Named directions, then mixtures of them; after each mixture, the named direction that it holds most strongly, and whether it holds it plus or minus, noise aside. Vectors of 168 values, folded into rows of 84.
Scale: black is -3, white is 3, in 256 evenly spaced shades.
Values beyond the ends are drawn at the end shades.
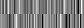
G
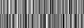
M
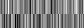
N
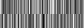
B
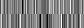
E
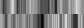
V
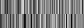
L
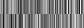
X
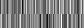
E, plus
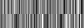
G, minus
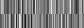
E, plus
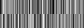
B, minus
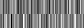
X, plus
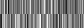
N, minus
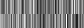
L, minus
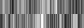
V, minus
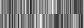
B, plus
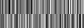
M, minus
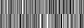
E, minus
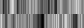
V, plus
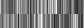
V, minus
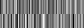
B, minus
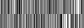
G, minus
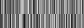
L, plus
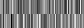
X, plus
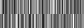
B, plus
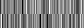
E, plus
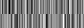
M, minus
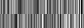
G, minus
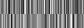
L, minus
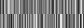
G, plus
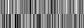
N, plus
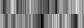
V, plus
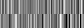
G, plus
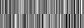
G, plus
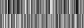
N, minus
